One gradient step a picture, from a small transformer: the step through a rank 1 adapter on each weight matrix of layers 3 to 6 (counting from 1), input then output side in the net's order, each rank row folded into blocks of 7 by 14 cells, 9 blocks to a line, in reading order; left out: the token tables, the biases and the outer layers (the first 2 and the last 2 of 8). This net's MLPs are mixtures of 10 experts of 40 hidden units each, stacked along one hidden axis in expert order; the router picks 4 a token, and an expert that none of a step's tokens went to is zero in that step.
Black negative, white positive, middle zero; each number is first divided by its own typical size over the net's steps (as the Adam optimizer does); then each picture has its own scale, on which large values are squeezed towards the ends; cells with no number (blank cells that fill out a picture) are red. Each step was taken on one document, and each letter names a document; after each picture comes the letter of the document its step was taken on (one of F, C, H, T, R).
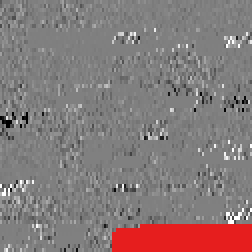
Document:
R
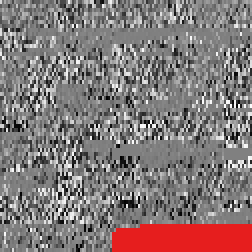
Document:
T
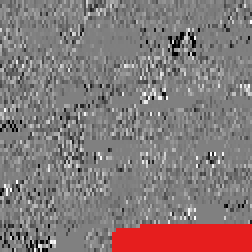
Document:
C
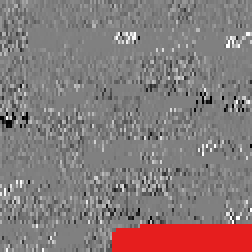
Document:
R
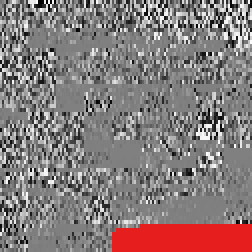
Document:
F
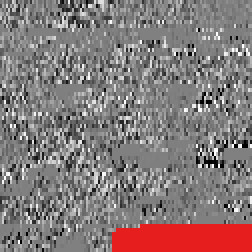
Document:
T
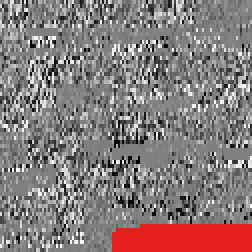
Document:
T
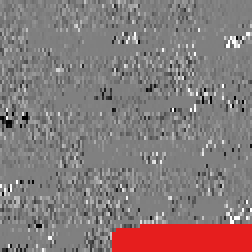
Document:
R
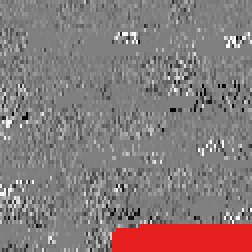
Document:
R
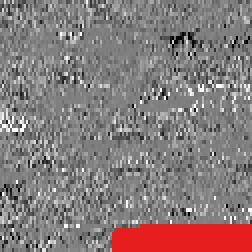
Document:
C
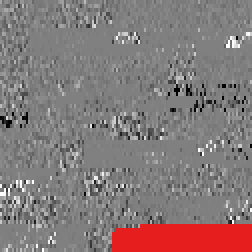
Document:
R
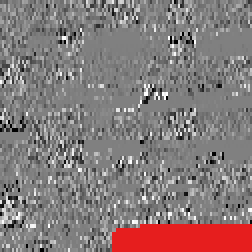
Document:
C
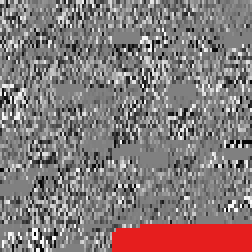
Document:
T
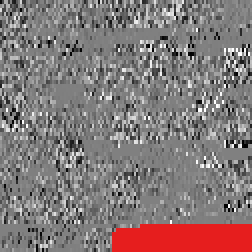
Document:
T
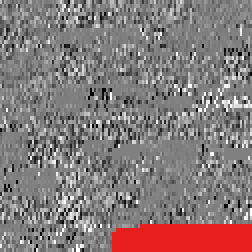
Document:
T
